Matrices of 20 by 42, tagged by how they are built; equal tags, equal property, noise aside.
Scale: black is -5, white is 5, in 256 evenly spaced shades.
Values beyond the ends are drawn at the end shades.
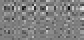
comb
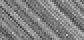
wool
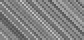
wool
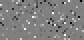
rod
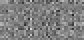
comb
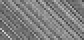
wool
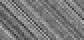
wool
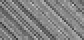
wool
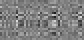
comb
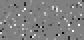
rod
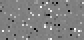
rod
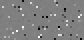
rod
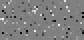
rod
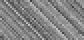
wool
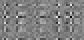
comb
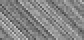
wool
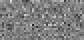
comb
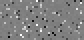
rod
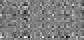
comb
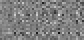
comb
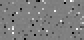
rod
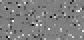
rod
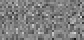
comb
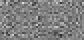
comb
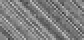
wool
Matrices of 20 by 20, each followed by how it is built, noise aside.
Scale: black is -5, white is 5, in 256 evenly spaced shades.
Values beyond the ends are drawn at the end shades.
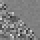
lower triangular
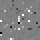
sparse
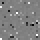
sparse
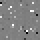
sparse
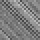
Toeplitz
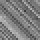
Toeplitz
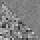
lower triangular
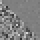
lower triangular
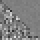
lower triangular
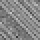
Toeplitz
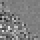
lower triangular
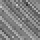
Toeplitz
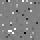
sparse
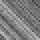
Toeplitz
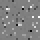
sparse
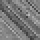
Toeplitz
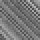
Toeplitz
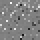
sparse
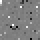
sparse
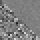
lower triangular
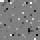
sparse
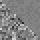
lower triangular
